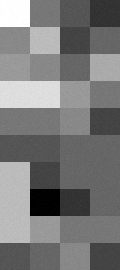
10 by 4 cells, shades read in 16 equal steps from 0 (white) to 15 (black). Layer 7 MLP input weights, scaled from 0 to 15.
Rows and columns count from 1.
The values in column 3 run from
6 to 12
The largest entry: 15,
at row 8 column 2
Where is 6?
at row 3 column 1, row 4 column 3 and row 9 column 2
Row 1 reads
0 8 10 12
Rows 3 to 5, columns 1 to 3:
6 7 9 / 2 2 6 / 8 8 7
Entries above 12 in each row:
0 0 0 0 0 0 0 1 0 0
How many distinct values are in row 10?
4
